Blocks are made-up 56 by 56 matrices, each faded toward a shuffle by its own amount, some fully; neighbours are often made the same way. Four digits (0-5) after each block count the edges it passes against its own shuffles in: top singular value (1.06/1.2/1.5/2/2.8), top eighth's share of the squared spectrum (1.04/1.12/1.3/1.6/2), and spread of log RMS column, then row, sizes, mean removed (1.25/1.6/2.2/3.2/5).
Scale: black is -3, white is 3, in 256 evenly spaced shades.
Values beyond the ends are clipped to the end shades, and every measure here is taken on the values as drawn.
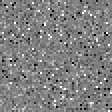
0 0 0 0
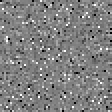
2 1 0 0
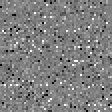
1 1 0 0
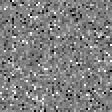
1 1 0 0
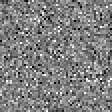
2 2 1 1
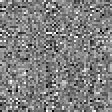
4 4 2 2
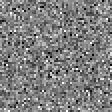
0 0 0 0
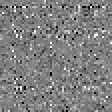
3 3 1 2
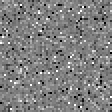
1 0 0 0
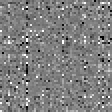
2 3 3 1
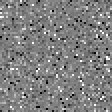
1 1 0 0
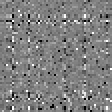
4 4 2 2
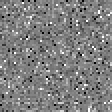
2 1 0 0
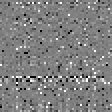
4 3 2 2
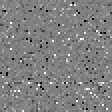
2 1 0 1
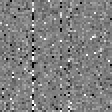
3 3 2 0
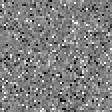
0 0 0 0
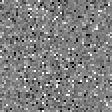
0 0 0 0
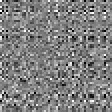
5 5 3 3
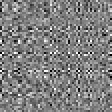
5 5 3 3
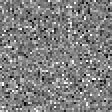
1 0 0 0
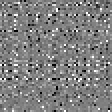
4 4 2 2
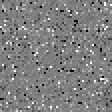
1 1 0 0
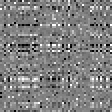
5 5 3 3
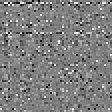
4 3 0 2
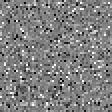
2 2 0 0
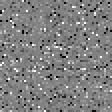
2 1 0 0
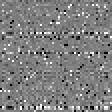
4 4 1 2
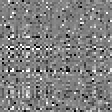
4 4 2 2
